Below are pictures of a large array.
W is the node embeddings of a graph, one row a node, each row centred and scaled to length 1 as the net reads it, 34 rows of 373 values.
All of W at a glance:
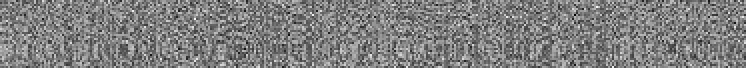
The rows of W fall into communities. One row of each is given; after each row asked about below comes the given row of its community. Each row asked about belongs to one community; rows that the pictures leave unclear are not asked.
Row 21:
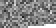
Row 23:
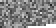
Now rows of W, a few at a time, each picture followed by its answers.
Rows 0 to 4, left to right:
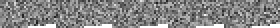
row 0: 21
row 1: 21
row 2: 23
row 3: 21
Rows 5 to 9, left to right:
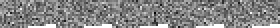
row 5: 23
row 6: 21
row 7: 23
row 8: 21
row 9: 21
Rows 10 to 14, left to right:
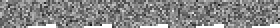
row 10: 23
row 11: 23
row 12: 21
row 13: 23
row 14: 23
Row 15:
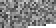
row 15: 23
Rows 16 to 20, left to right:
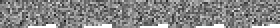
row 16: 21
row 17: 21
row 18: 23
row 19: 23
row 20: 21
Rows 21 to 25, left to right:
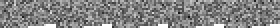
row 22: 23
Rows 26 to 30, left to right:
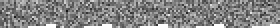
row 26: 23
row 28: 23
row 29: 23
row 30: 21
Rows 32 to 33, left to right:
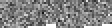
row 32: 23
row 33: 21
